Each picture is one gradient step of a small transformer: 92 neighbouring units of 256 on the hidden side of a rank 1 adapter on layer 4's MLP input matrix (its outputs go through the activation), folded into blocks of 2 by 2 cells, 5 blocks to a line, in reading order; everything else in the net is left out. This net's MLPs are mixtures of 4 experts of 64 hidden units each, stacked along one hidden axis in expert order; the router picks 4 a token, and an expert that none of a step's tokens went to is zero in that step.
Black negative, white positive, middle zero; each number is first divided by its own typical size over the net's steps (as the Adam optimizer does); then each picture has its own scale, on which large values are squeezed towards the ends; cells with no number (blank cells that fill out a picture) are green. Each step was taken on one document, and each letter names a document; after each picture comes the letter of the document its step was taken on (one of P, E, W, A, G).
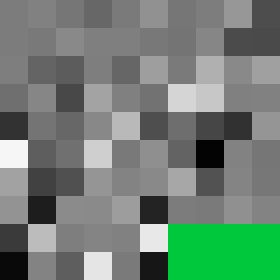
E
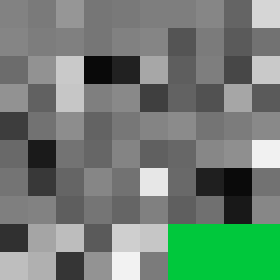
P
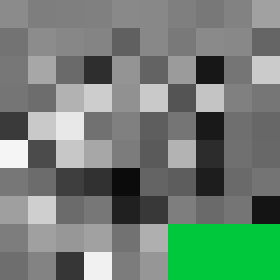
E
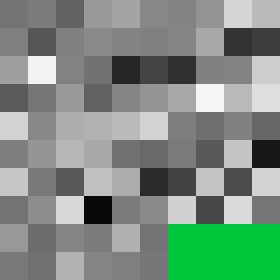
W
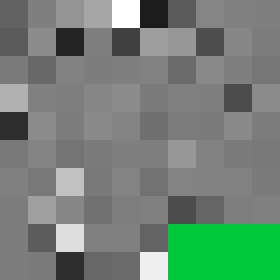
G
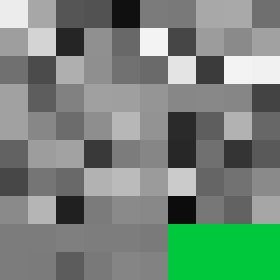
W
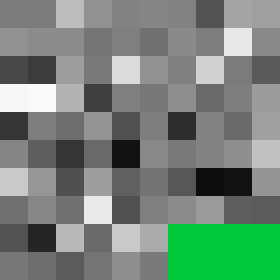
P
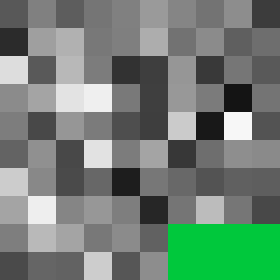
E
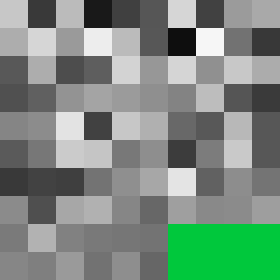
W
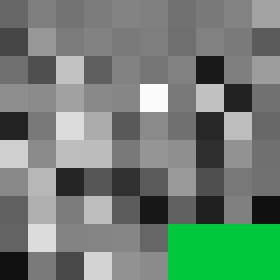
E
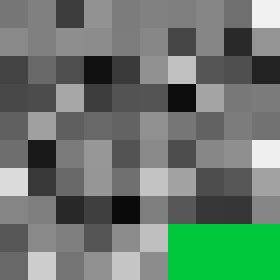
P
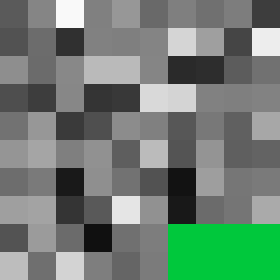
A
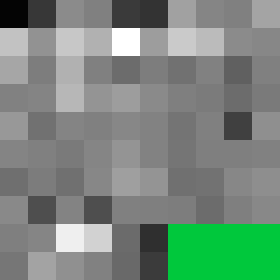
G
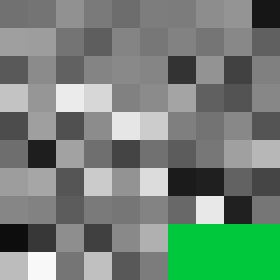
P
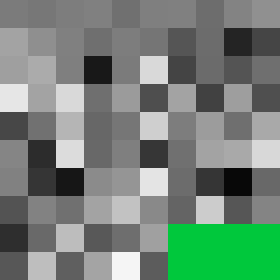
P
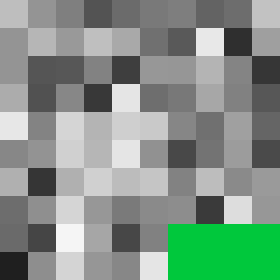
W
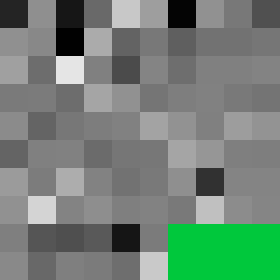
G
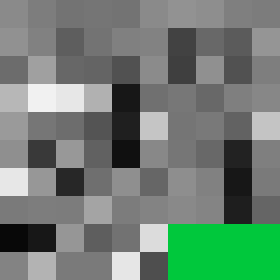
P
